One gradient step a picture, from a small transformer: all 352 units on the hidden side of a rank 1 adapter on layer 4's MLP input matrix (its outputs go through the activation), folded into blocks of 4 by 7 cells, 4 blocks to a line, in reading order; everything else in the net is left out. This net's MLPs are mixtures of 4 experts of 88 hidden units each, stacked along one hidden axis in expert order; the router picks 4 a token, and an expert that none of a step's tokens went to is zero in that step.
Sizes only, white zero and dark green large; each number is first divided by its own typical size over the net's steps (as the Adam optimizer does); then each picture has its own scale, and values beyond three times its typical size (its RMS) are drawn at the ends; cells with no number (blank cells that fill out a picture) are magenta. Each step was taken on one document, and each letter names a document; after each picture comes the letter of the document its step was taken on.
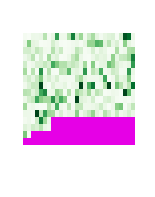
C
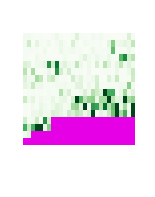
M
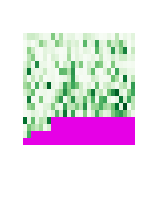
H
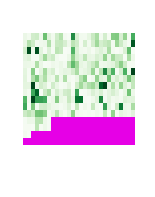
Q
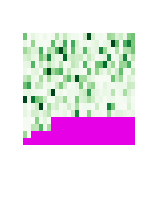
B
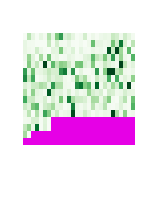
Q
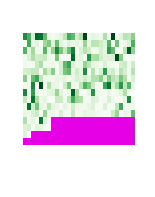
Q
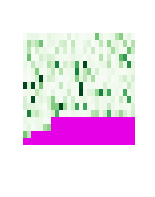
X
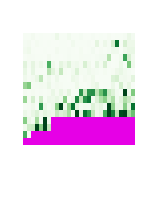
M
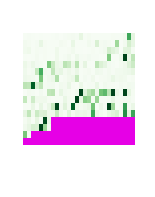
M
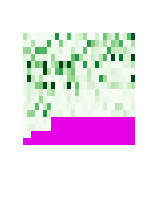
Q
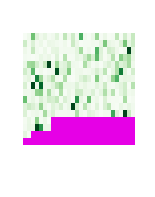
X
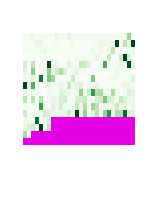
M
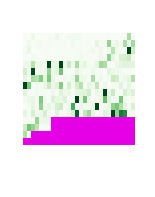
M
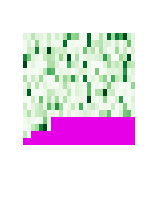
B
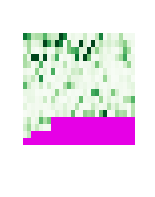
H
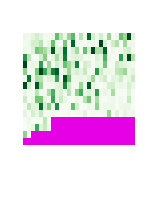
B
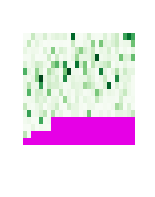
C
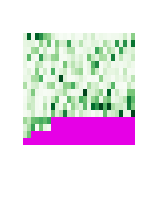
H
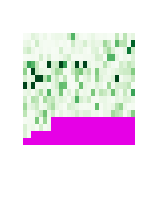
X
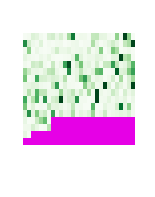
C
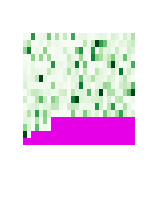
C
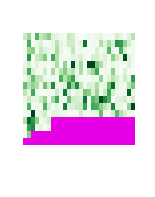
H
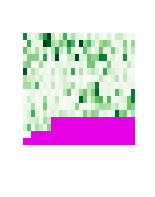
H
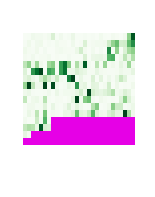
M
